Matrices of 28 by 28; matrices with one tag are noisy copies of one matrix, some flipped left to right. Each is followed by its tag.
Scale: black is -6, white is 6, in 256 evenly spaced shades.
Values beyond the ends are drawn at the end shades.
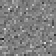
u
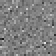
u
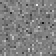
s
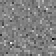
u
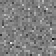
u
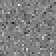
s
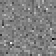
u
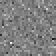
u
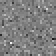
u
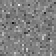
s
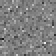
u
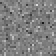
s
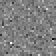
u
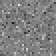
s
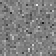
s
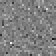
u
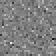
u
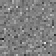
u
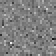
u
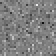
s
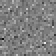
u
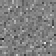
u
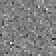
u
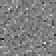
u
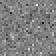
s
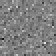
u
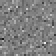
u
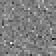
u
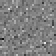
u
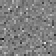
u
